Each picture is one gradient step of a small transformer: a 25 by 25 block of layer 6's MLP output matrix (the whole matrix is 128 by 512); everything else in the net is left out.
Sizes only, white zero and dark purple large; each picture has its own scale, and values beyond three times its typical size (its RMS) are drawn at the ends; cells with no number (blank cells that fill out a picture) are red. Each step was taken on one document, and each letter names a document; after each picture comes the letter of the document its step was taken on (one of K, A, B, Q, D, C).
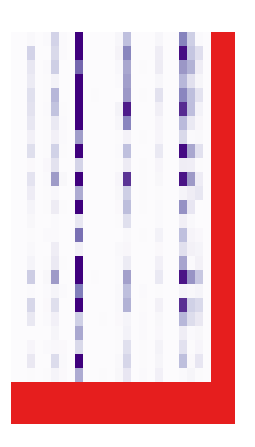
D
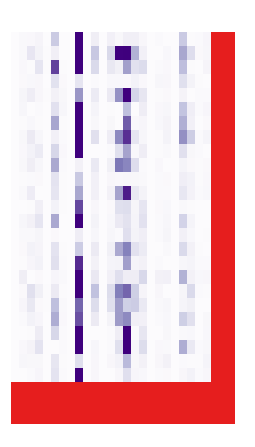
D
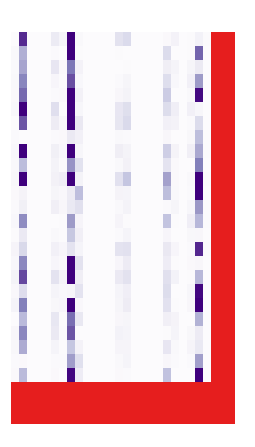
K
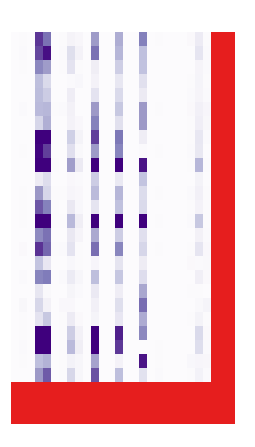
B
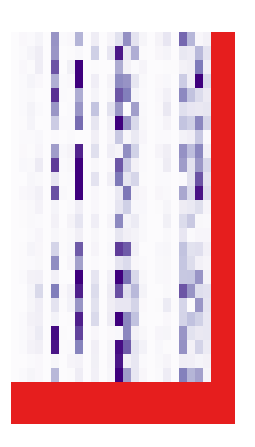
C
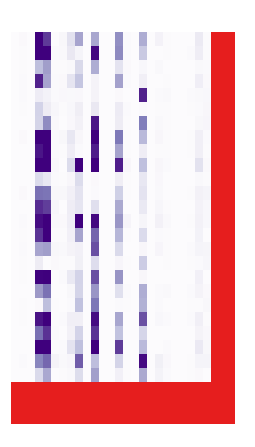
B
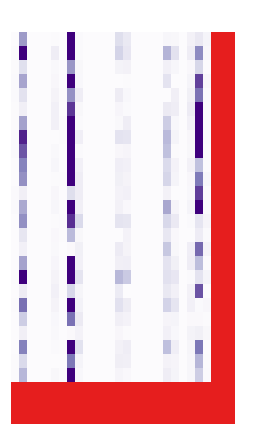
K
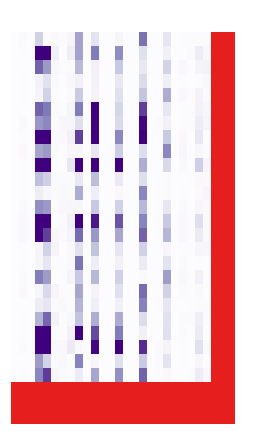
B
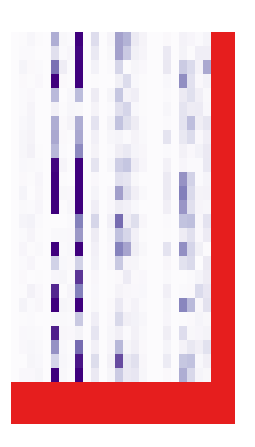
C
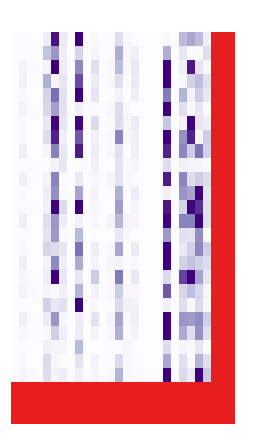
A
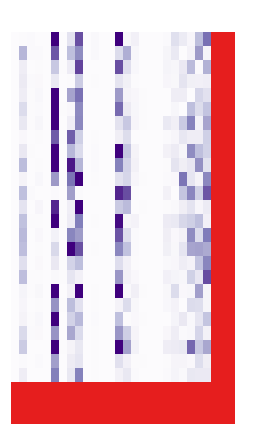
C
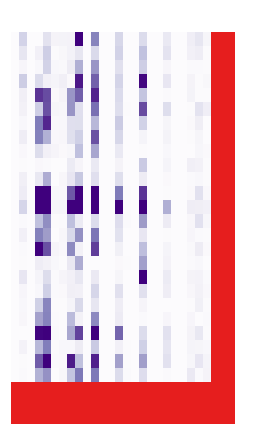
B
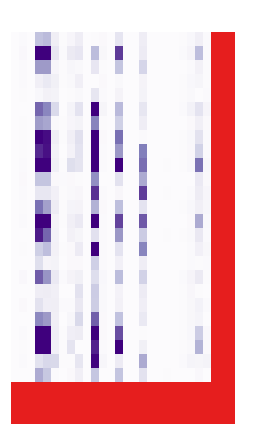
B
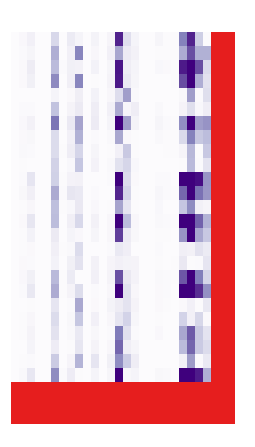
A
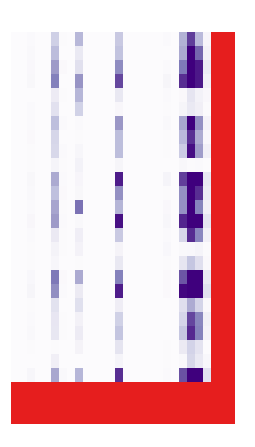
A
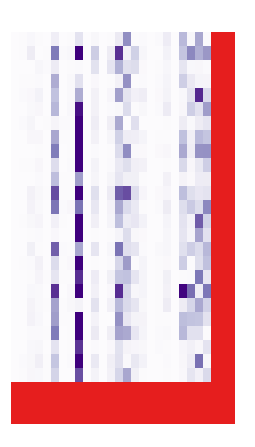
C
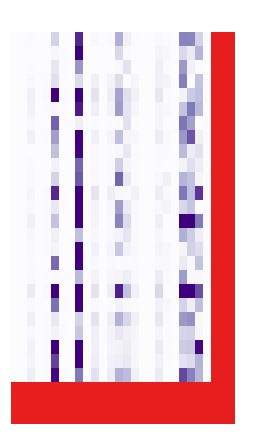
A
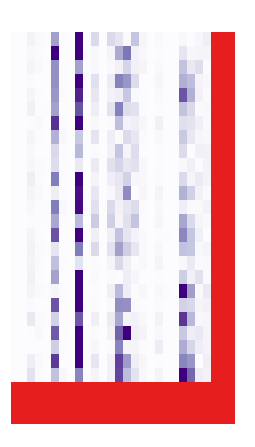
D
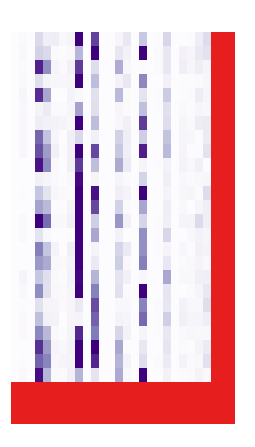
B
